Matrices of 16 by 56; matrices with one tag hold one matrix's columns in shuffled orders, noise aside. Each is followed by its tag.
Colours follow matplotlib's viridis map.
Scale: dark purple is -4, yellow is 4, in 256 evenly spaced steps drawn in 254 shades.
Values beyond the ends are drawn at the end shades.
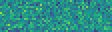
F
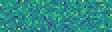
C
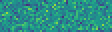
F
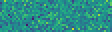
C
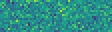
C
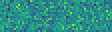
F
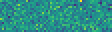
F
